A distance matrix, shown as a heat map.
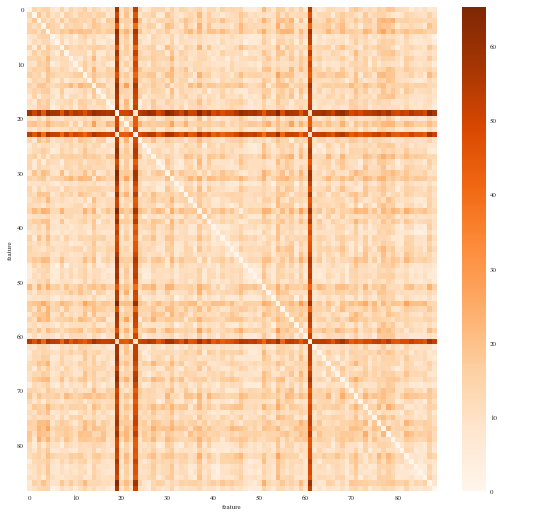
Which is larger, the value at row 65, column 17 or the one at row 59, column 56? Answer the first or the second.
the second
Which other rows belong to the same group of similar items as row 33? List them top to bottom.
0, 1, 2, 3, 4, 5, 6, 7, 8, 9, 10, 11, 12, 13, 14, 15, 16, 17, 18, 20, 21, 22, 24, 25, 26, 27, 28, 29, 30, 31, 32, 34, 35, 36, 37, 38, 39, 40, 41, 42, 43, 44, 45, 46, 47, 48, 49, 50, 51, 52, 53, 54, 55, 56, 57, 58, 59, 60, 62, 63, 64, 65, 66, 67, 68, 69, 70, 71, 72, 73, 74, 75, 76, 77, 78, 79, 80, 81, 82, 83, 84, 85, 86, 87, 88
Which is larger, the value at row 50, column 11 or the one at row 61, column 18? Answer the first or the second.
the second
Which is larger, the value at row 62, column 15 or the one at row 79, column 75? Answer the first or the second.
the second
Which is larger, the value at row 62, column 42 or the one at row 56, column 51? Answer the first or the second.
the second
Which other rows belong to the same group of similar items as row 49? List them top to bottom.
0, 1, 2, 3, 4, 5, 6, 7, 8, 9, 10, 11, 12, 13, 14, 15, 16, 17, 18, 20, 21, 22, 24, 25, 26, 27, 28, 29, 30, 31, 32, 33, 34, 35, 36, 37, 38, 39, 40, 41, 42, 43, 44, 45, 46, 47, 48, 50, 51, 52, 53, 54, 55, 56, 57, 58, 59, 60, 62, 63, 64, 65, 66, 67, 68, 69, 70, 71, 72, 73, 74, 75, 76, 77, 78, 79, 80, 81, 82, 83, 84, 85, 86, 87, 88
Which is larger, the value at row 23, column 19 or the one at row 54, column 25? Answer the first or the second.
the second
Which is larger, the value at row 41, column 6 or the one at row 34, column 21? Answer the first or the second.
the second
